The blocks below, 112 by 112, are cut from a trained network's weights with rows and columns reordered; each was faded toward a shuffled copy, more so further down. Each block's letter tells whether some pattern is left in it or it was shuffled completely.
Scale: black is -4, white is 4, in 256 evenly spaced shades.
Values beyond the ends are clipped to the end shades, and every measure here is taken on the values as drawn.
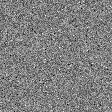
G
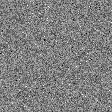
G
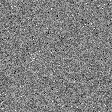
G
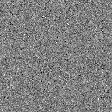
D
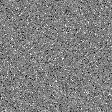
G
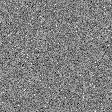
G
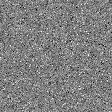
G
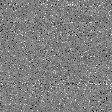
D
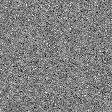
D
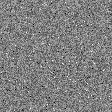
G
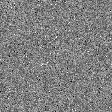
D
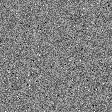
G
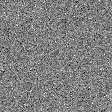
G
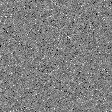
G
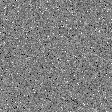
G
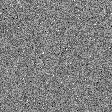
G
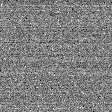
D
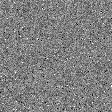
D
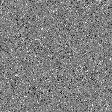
G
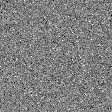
G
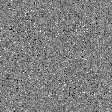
D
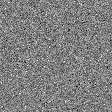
G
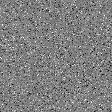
D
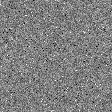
G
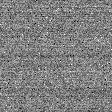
D
